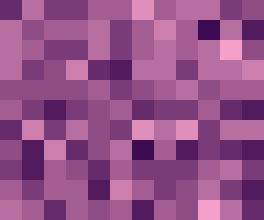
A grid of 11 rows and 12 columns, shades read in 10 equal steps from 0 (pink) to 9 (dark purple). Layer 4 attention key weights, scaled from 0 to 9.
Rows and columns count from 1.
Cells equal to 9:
2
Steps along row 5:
same same same down up down down down up down same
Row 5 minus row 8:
0 -3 3 -2 -1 3 -4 0 -5 -1 -3 -4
